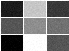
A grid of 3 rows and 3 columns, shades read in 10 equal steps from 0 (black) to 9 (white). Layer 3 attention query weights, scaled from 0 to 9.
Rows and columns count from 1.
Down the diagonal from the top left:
1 5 3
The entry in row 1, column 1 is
1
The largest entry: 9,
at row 3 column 2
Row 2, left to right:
3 5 4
